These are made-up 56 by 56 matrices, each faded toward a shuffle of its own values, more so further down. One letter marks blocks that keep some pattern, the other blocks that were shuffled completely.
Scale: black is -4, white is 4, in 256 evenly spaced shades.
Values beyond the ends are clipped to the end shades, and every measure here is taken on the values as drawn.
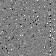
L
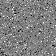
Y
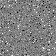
L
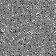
Y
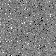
Y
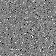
Y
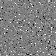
L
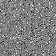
L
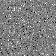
L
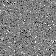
Y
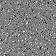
Y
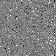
L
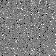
L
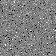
Y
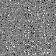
L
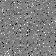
L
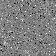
Y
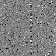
L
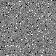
L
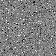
Y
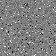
Y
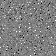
Y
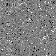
L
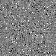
L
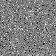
L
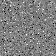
L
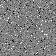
Y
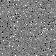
Y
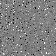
L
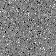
Y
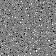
Y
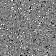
Y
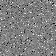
L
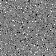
Y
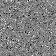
Y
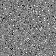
L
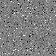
L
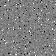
Y
